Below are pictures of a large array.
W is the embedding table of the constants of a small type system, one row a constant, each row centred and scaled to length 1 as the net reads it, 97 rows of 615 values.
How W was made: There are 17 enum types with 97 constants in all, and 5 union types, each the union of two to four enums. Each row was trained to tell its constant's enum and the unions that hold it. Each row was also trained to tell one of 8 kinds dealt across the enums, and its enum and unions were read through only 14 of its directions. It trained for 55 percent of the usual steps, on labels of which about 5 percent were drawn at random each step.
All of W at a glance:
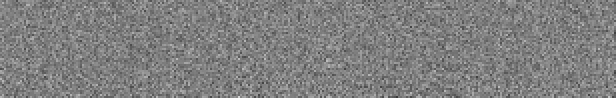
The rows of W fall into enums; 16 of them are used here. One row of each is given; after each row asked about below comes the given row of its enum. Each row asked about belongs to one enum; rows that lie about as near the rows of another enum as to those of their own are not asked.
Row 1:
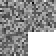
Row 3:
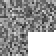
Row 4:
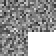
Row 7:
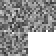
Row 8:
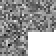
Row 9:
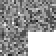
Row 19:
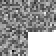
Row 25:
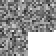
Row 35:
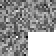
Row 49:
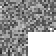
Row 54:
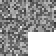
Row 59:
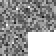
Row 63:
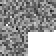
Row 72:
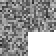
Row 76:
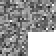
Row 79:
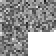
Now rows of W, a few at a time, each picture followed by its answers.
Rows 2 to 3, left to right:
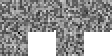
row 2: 7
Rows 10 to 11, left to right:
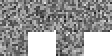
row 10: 49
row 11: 19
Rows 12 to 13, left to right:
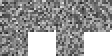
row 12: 4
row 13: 59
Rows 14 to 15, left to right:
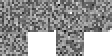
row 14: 59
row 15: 63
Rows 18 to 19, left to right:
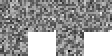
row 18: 54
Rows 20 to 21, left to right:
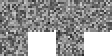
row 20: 54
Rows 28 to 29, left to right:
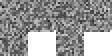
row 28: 72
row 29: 4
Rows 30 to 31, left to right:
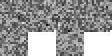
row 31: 59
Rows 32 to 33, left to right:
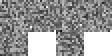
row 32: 49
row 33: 4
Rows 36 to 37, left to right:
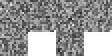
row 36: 72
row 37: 54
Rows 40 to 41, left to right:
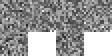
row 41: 35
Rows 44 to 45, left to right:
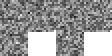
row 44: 1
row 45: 72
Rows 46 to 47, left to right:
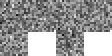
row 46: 59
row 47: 54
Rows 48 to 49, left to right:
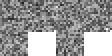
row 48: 1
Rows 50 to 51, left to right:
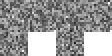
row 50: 49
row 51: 35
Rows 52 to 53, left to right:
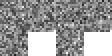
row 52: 1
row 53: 25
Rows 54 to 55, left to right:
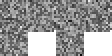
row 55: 49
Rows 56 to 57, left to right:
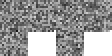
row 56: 7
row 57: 63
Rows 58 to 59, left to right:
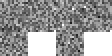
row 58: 59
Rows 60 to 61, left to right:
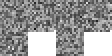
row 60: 1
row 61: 59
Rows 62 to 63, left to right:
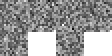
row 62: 54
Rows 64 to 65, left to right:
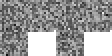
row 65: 35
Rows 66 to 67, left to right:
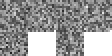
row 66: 35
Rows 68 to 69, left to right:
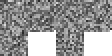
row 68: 49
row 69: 63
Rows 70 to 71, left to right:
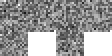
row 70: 8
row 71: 35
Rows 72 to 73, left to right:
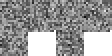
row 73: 4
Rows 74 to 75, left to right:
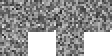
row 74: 19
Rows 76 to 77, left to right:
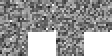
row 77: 72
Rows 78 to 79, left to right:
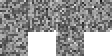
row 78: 72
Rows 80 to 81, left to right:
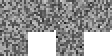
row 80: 49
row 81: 54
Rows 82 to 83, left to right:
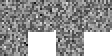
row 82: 19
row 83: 54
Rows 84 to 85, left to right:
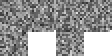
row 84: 1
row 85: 19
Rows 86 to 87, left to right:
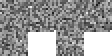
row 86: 72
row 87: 72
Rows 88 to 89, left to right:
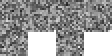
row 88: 8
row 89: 35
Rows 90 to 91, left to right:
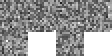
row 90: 25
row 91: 1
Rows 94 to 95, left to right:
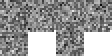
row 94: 35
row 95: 7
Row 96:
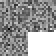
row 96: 59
